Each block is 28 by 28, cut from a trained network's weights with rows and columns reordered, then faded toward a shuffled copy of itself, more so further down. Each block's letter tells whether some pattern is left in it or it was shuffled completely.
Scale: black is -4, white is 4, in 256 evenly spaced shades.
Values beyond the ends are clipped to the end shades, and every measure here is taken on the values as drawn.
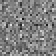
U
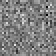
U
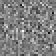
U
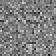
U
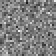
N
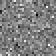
N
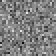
N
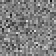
N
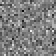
U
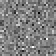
U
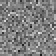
N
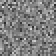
N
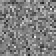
N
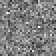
N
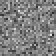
N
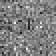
U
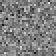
N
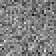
N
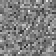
N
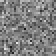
N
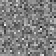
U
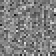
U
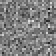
U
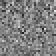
U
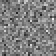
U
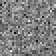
N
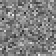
N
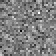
N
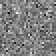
N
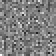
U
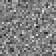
N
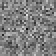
U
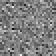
U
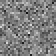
N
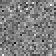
N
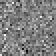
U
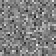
N
